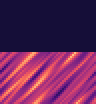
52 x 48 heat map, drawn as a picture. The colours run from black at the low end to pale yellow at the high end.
The table splits into 2 rows of 1 panel. Panel 1,1: very low, flat. Panel 2,1: middling, slanting up to the right, strong in contrast.
